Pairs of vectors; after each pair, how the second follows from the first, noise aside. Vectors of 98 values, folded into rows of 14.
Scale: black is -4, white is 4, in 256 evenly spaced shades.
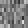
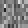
reversed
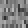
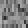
copied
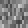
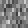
reversed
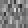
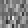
reversed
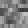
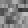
copied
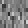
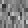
copied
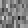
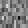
copied
